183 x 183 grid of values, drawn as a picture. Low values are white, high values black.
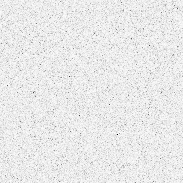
No single row or column stands out from its neighbours. Overall the values sit about 10% of the way up the scale. Fine speckle covers the field. The values are skewed, with a long tail toward high values. The halves do not mirror each other.
